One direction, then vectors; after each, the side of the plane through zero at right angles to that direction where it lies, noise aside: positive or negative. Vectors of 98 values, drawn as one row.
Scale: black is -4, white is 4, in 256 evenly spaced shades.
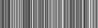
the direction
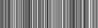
positive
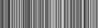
positive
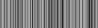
negative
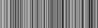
negative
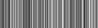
positive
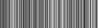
positive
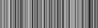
negative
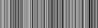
negative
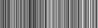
positive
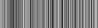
negative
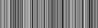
negative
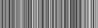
positive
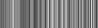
positive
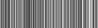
positive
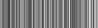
positive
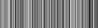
negative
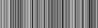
negative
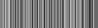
negative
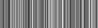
positive
